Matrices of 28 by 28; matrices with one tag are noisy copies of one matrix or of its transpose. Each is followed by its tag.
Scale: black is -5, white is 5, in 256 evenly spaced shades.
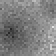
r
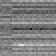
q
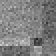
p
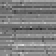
q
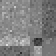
p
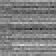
q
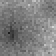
r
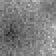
r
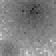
r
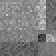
p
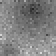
r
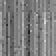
q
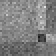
p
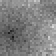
r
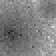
r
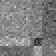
p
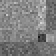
p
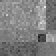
p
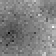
r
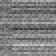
q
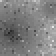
r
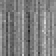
q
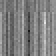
q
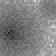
r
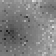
r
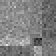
p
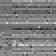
q
